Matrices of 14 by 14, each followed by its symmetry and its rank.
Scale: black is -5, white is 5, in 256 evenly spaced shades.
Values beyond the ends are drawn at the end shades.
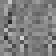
neither, rank three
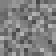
antisymmetric, full rank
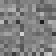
neither, rank three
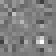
symmetric, rank three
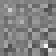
symmetric, rank three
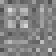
symmetric, rank three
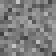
neither, full rank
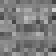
neither, rank three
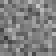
antisymmetric, full rank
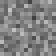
neither, full rank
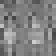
neither, rank three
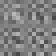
symmetric, rank two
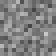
neither, full rank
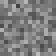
neither, full rank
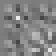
symmetric, rank three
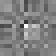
symmetric, rank two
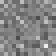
symmetric, rank three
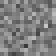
antisymmetric, full rank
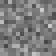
neither, full rank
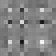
symmetric, rank two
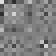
symmetric, rank two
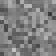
antisymmetric, full rank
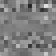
neither, rank three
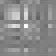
symmetric, rank two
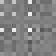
symmetric, rank two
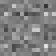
neither, rank three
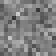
antisymmetric, full rank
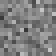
neither, full rank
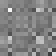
symmetric, rank three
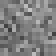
antisymmetric, full rank
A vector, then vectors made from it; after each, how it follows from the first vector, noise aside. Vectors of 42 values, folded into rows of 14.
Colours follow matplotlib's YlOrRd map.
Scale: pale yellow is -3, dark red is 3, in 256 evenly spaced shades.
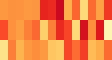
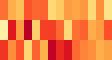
reversed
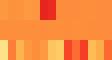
partly zeroed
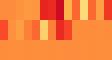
partly zeroed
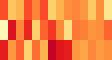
reversed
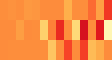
partly zeroed
